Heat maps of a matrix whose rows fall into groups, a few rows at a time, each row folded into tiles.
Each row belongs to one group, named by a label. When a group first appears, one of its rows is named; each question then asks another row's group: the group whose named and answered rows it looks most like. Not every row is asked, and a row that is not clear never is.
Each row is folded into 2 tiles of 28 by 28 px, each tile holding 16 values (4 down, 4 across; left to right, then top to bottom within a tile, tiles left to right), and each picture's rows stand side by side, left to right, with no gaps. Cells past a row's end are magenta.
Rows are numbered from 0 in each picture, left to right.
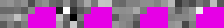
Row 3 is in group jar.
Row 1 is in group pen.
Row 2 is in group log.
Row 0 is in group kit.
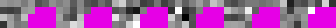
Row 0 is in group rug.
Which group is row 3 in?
pen
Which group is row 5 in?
jar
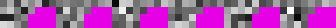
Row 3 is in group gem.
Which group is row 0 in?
gem
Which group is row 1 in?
pen
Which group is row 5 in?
pen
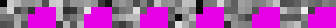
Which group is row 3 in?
gem
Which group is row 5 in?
log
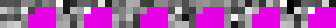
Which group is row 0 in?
log
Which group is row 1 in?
jar
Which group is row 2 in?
kit
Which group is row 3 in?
pen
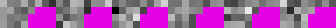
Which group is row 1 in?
gem
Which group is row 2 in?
rug
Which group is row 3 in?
kit
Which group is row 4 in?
log
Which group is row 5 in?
jar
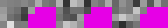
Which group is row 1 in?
gem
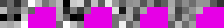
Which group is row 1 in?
gem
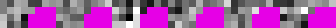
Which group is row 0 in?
kit
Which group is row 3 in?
rug
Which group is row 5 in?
log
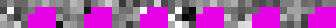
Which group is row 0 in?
pen
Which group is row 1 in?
gem
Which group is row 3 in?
pen
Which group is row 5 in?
kit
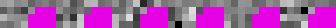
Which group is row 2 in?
kit
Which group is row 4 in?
kit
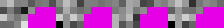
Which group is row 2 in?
kit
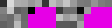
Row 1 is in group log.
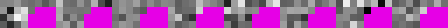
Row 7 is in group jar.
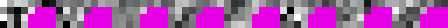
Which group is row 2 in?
jar
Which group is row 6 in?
gem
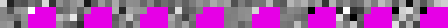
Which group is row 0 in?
jar
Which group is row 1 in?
kit
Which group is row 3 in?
pen
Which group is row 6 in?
pen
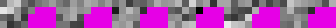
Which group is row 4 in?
gem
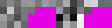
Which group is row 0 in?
pen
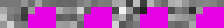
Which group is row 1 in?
log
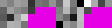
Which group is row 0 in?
gem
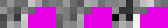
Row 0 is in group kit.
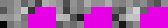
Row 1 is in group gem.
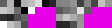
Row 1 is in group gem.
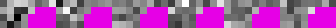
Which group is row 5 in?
jar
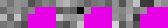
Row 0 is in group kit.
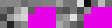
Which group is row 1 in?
kit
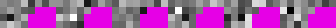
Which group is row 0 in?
gem
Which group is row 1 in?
kit
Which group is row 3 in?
pen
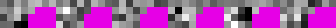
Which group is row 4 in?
pen
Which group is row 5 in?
kit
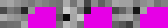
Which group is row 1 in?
gem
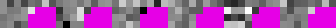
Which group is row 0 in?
jar
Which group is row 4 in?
log
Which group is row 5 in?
jar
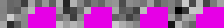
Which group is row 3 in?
rug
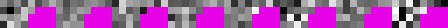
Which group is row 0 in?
rug
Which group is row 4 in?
jar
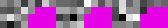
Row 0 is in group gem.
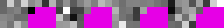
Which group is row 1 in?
pen
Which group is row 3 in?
rug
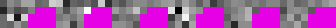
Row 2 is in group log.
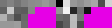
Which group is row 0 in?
pen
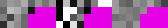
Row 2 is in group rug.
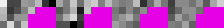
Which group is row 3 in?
rug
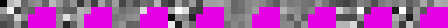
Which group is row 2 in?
jar
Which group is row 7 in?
pen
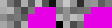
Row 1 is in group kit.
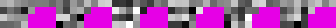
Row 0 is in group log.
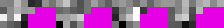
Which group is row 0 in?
kit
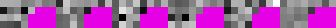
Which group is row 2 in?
gem
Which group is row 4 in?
rug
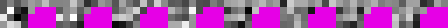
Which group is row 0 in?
pen
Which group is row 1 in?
kit
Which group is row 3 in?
log
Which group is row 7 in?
kit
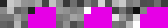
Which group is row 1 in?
jar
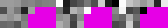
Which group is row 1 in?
jar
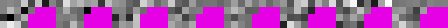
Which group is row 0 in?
gem
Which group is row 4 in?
gem
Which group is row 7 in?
pen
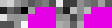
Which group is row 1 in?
jar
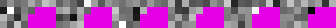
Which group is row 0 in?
pen
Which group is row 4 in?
jar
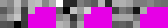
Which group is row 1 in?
jar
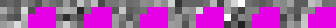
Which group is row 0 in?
log
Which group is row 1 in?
gem
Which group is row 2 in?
pen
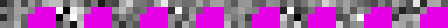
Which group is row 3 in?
pen
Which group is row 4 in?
kit
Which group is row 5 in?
pen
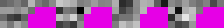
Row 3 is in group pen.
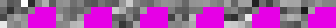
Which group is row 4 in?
gem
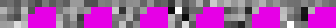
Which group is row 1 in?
kit
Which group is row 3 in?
pen
